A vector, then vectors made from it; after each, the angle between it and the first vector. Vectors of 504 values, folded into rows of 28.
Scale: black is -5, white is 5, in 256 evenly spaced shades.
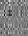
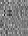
nearly parallel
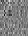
nearly parallel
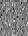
orthogonal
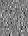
orthogonal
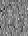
partly opposed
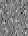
orthogonal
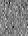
partly opposed
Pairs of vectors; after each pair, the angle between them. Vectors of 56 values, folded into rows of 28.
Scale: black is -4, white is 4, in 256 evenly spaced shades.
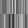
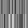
nearly opposite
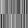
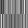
nearly opposite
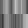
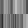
nearly parallel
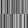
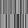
partly opposed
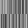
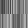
orthogonal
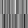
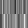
nearly opposite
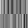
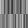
nearly parallel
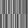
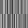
nearly opposite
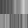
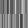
partly aligned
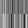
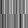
partly opposed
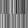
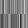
partly opposed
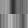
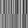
orthogonal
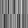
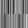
partly aligned
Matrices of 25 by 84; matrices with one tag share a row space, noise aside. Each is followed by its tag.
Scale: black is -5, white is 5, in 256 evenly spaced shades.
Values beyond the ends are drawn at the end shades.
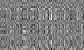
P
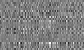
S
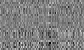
S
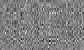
S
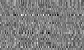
S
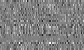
S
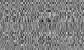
S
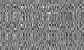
S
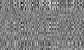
S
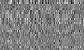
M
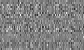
M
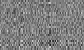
S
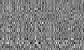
M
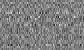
M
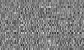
S
